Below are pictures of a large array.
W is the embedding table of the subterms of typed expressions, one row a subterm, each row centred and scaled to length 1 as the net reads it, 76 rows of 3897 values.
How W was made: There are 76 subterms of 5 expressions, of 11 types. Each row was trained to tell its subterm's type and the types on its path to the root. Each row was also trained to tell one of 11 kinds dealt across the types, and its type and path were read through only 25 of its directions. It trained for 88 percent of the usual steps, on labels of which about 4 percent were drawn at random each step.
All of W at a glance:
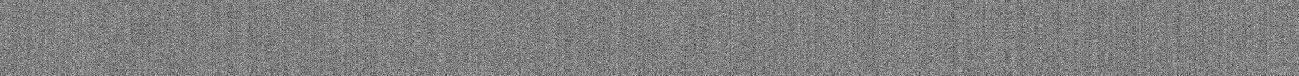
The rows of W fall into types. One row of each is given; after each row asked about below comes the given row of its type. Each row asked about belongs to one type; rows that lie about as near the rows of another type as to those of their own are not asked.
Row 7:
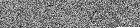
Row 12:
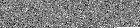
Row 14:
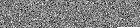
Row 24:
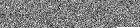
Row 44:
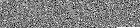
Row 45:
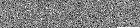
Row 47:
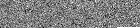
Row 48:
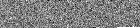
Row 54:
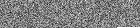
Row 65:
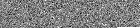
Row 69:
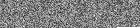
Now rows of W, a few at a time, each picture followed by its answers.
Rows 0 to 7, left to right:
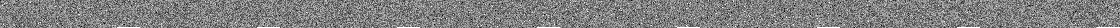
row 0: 54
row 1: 54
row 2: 47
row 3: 69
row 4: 47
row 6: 14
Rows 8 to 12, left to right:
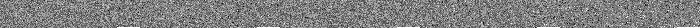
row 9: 7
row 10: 12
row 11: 48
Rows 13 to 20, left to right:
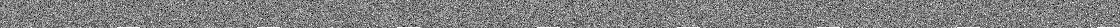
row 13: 12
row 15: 47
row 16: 47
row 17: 48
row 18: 12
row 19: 65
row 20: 24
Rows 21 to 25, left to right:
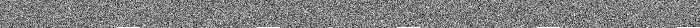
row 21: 44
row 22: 12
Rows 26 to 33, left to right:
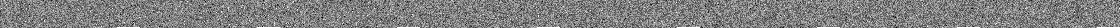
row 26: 48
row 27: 47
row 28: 65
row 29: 12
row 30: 69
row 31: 48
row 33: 24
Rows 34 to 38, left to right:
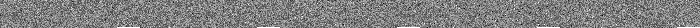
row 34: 69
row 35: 7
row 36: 14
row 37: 7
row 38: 12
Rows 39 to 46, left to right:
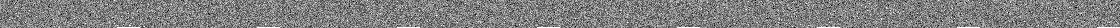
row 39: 69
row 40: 24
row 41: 69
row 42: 7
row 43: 24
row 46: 14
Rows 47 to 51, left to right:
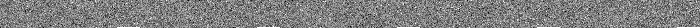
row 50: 47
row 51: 69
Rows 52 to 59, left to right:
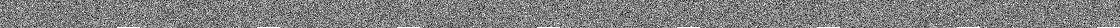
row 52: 24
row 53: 45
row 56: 65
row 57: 44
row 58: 65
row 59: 45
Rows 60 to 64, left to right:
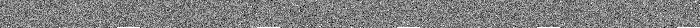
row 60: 7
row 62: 54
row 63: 65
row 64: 14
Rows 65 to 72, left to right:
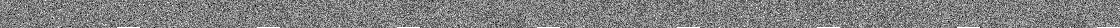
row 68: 47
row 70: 69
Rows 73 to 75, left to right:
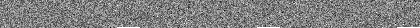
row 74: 12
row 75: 65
